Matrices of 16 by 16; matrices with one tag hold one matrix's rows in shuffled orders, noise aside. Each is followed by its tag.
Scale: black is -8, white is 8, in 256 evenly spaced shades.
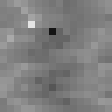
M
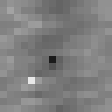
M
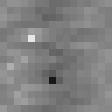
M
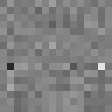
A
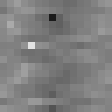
M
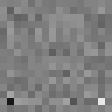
A
